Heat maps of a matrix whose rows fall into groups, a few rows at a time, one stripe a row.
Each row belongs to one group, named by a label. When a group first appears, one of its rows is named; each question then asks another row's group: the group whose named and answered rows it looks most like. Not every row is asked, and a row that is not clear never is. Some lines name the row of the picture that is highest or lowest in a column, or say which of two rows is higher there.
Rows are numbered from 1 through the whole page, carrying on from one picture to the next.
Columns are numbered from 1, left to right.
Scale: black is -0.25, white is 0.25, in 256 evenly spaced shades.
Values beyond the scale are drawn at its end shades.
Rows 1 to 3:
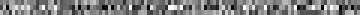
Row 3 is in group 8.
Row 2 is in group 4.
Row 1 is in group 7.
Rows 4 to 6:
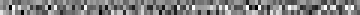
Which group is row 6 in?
7
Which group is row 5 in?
8
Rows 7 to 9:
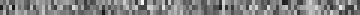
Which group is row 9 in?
4
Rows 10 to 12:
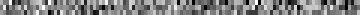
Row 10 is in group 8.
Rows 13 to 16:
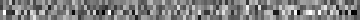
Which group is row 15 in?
4
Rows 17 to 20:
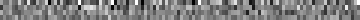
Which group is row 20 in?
4
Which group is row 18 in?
7
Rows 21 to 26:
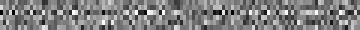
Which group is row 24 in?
8
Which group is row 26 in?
4
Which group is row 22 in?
8
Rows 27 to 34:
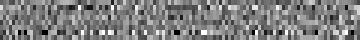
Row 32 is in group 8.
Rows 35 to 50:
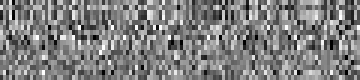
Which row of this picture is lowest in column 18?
42
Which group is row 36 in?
8
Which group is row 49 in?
4
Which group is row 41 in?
8
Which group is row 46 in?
4
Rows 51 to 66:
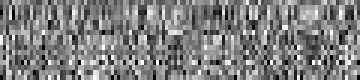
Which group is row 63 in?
7
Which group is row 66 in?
7
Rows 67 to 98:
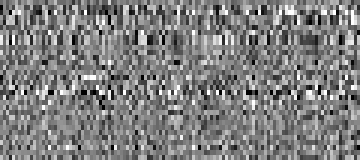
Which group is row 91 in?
4
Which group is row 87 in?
7
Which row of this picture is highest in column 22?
85
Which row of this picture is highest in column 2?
86
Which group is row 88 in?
4
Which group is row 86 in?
4
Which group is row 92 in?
4
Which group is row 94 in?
4
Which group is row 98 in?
8
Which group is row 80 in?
4
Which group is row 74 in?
8
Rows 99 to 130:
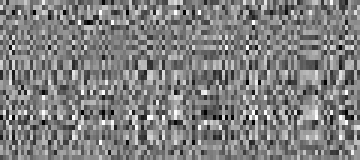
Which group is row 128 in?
8
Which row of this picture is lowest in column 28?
121
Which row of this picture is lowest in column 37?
129
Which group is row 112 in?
8
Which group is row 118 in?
4
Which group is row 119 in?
7
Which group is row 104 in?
7
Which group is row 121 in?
4
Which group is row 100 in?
8
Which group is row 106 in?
8
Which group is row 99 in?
4
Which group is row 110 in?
4
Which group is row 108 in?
8
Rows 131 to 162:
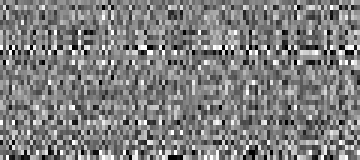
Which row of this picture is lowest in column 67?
152
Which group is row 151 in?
8
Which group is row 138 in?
8
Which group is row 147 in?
7
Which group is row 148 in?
8
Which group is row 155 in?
8
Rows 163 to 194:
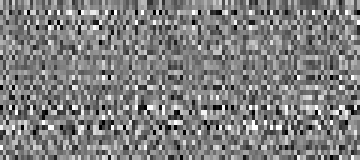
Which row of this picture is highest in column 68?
185
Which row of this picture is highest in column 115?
184
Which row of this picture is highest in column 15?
187
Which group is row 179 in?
8
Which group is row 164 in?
8
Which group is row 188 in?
7
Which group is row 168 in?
7
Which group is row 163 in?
8
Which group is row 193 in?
4
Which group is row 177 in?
4
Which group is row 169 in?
7
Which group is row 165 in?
7
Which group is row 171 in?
7
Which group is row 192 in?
8
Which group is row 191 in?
7
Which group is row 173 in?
8
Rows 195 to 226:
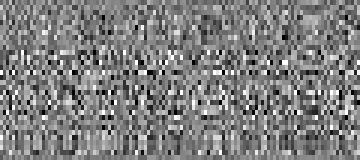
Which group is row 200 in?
7
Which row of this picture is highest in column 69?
217
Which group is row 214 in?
8
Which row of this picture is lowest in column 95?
202
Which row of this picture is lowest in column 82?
217
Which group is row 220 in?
4
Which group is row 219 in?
8
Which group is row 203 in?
4
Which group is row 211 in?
7
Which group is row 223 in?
8
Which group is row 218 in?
4
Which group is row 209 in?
8
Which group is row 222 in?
8
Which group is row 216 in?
8
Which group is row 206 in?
4
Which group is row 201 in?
4
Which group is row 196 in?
8
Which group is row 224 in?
8
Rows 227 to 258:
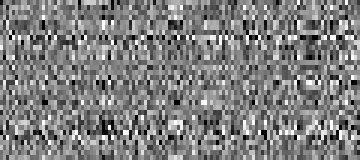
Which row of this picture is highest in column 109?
234
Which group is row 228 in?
4
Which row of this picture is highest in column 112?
234
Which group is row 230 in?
4
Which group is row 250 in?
7
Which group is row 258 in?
4
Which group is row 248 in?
8
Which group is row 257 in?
7
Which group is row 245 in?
8
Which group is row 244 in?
4
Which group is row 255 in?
7
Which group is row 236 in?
8
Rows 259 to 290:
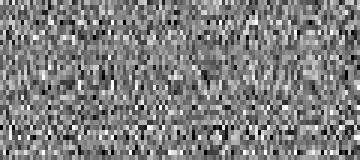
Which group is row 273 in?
4
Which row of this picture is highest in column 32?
263
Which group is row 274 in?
4
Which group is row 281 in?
4
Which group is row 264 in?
8
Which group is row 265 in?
4
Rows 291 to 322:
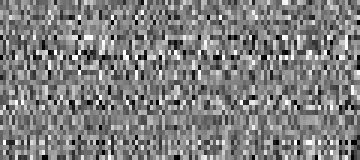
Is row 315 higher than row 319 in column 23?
No
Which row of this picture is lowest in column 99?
311
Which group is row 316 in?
7
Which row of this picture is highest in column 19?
301
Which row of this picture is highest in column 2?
319
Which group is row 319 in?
4
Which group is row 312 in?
4
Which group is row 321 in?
4
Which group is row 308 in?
4
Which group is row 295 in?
7
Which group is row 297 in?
8
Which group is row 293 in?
7
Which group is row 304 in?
7
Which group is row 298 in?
7
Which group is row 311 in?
7
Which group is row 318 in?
7
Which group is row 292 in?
4
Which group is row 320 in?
7
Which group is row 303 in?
7
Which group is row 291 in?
7
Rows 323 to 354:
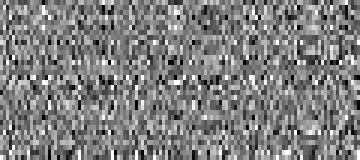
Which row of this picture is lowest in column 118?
349
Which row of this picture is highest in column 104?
349
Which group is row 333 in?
4
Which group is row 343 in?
7
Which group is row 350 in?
8
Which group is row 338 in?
7
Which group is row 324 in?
4
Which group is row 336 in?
8
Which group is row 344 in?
7
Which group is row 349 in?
4
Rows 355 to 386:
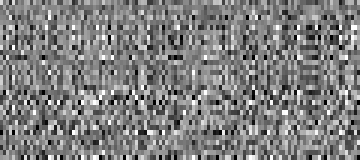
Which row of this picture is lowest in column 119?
377
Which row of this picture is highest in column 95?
377
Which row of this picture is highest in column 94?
386
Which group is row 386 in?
7
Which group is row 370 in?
8
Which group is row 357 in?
7
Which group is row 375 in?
7
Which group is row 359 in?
4
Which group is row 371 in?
8
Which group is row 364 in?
8
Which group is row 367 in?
4
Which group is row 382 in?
4
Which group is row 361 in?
8
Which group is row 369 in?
7
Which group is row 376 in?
8
